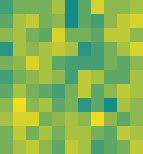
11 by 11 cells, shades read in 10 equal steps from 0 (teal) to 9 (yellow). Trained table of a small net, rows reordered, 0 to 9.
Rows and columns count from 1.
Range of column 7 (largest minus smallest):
6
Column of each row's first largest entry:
8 11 5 11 3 7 7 2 8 2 3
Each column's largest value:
6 9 8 6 8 7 7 9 7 7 8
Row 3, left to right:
5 6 4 3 8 4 4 3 7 7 5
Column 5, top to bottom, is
6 5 8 7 3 5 2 3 5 4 3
